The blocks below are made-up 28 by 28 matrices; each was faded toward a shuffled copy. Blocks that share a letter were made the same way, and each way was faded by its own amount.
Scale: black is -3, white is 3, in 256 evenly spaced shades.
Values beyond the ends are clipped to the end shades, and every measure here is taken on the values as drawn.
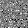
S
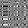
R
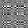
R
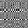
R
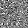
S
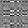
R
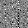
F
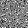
S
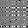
R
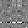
R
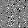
F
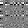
R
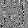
F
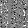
F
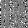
F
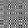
R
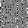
F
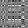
R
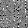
F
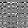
R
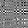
R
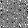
F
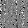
F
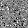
S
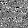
S
